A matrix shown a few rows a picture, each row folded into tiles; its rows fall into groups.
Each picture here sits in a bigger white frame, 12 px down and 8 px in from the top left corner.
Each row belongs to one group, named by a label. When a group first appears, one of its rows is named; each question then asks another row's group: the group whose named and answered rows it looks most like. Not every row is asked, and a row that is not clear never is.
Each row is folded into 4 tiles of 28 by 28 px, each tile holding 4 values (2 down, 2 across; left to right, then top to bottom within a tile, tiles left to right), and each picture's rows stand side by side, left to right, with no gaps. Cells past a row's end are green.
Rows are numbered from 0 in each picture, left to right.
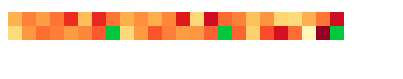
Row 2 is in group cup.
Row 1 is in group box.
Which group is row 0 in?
box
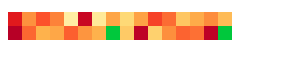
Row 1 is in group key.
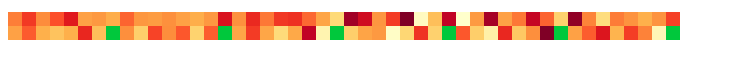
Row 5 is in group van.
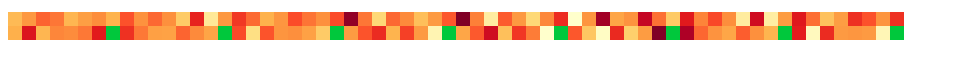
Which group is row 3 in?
van
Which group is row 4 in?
van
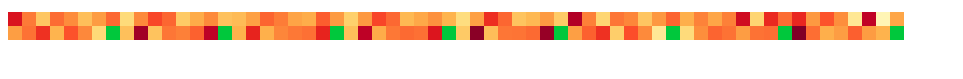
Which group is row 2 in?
key
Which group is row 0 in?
van
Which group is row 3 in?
key
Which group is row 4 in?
key
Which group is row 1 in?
key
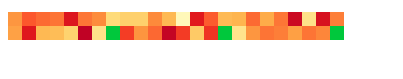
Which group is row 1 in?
cup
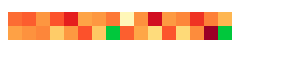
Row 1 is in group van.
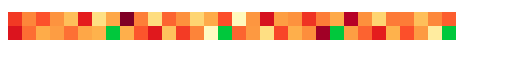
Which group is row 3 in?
van
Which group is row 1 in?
van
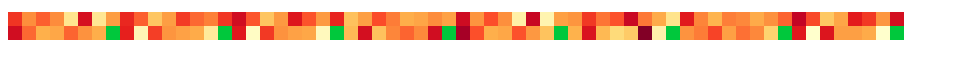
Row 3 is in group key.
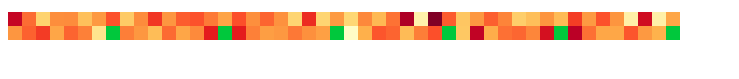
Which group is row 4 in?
key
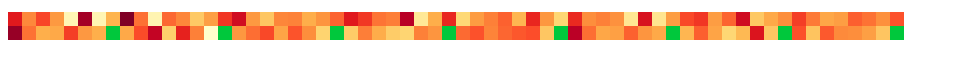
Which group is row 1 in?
van
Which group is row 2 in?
van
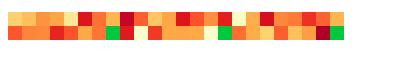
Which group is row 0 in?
cup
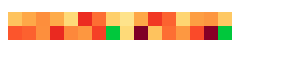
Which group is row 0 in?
cup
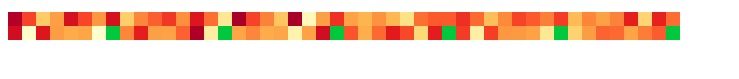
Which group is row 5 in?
box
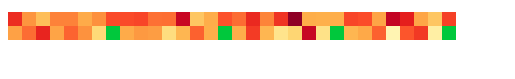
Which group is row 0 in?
van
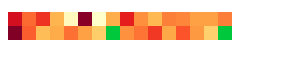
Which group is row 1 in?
van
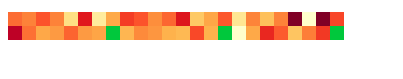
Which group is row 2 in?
box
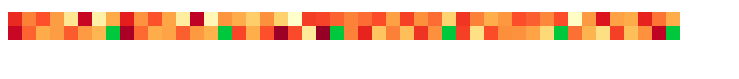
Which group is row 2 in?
cup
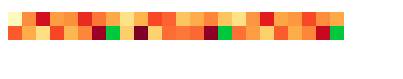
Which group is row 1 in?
key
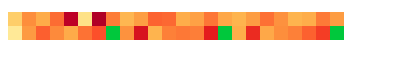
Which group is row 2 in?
key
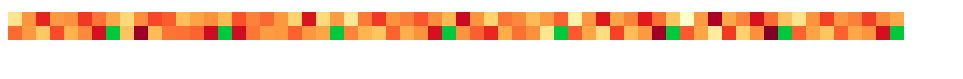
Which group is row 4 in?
van
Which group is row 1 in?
key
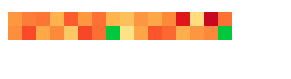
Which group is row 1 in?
box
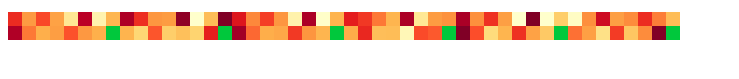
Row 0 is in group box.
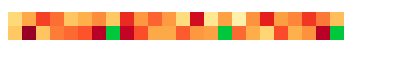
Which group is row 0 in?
key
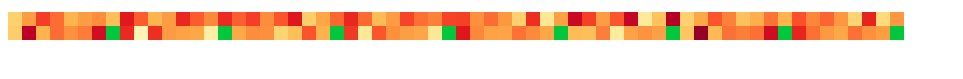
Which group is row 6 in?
key
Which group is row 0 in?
key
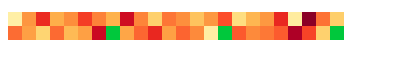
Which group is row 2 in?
cup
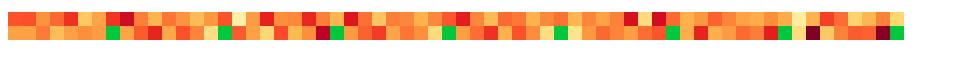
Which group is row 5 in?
box
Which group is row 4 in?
van
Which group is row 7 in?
key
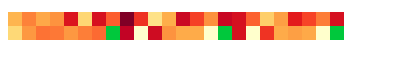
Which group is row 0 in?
box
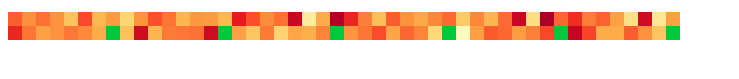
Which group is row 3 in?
van
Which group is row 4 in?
box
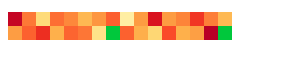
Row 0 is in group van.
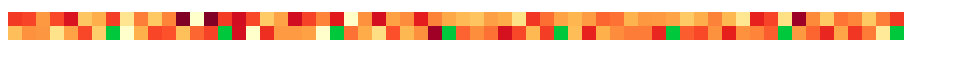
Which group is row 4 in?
cup
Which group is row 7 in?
van
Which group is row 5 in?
key
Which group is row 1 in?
box
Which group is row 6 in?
cup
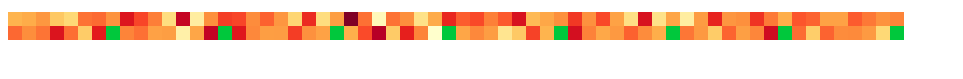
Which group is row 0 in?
cup
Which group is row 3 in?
van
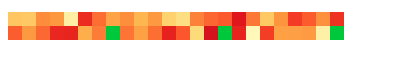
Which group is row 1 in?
cup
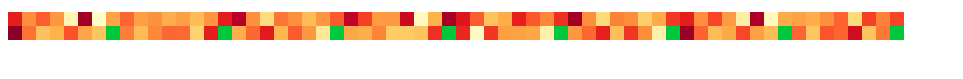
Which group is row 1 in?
cup
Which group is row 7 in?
cup
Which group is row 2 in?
van
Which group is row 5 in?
van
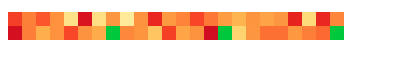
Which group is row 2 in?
box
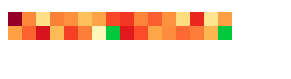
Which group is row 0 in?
van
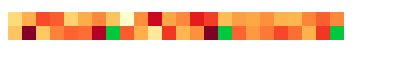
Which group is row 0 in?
key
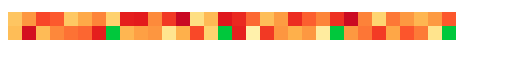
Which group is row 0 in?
key
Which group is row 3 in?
van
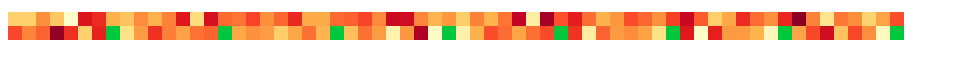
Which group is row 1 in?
box
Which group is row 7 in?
van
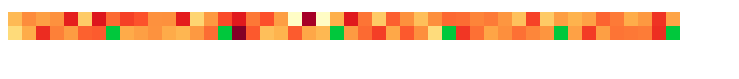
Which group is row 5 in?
key
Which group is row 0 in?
box
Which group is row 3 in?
van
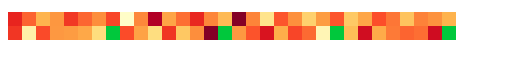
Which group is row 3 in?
key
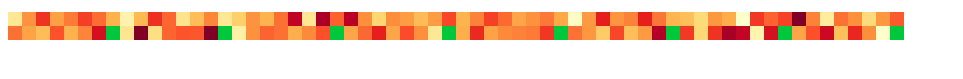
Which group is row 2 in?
box
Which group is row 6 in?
cup
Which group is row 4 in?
key
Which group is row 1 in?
key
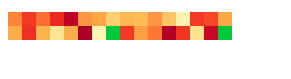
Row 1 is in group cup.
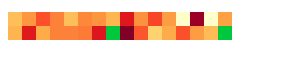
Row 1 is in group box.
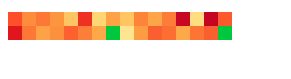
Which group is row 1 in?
box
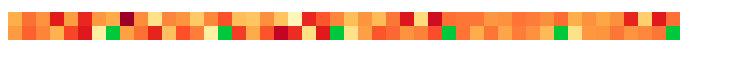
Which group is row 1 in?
van
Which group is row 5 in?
box
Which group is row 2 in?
cup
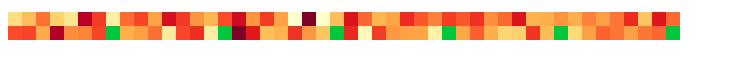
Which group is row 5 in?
box
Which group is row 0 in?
cup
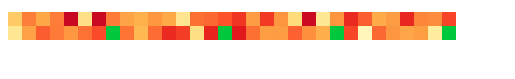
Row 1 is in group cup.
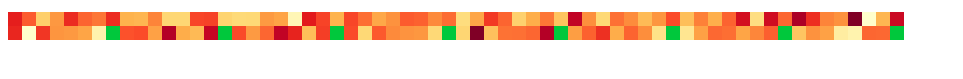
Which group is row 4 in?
key
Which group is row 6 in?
box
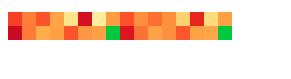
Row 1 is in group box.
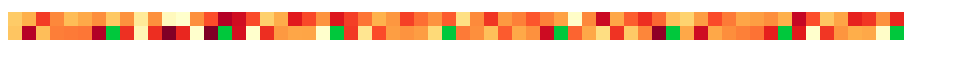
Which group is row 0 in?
key
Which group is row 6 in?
key
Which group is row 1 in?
cup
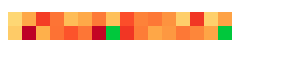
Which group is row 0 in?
key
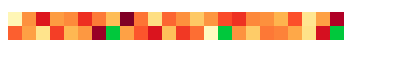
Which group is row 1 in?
van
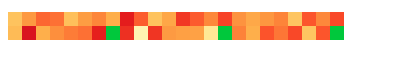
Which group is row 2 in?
cup
